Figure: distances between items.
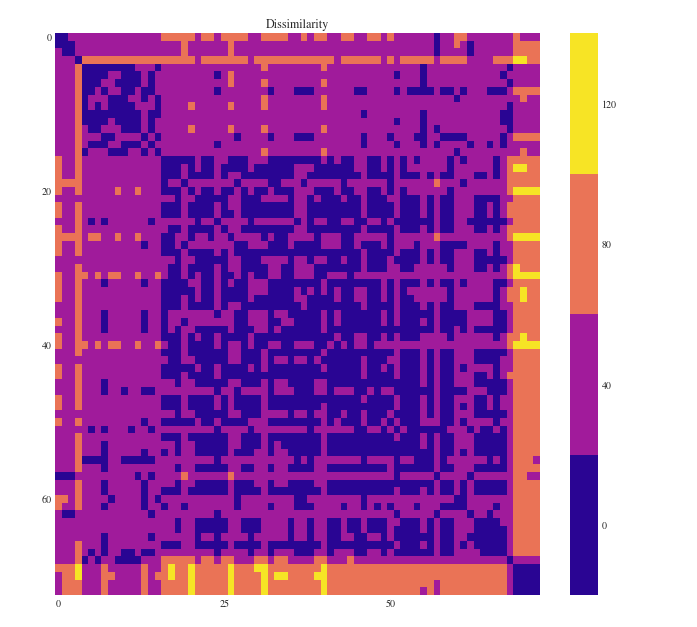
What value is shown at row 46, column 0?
40
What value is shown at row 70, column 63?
80
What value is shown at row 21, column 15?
40
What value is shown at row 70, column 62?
80
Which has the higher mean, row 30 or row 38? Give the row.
30
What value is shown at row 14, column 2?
40
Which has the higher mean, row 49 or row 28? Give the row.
49
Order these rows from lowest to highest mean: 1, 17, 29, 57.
29, 17, 57, 1
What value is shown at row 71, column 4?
40
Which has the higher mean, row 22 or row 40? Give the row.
40
